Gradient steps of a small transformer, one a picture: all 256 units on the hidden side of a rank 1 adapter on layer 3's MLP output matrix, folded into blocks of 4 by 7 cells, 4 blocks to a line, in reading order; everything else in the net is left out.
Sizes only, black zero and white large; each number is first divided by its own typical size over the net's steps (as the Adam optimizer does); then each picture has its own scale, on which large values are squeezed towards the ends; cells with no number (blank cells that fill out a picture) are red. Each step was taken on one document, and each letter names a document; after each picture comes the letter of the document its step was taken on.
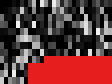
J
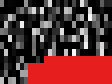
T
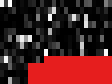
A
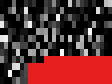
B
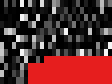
J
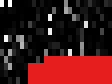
A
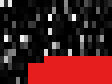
A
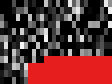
B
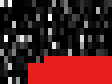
A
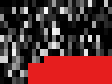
B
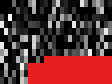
J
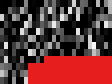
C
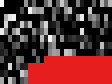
T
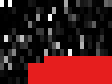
A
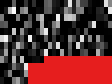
B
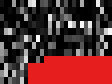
J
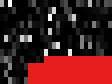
A
